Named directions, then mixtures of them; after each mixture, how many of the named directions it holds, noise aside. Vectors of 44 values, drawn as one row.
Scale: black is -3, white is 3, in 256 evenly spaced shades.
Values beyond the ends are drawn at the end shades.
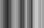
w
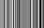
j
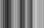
one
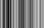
two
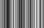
two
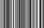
two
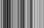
one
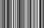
two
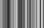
two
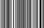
two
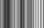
one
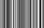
two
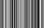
two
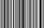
two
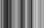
one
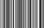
two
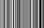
one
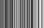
two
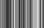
two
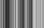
one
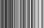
two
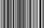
two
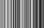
two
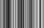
two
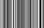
two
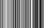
two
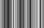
two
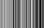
two
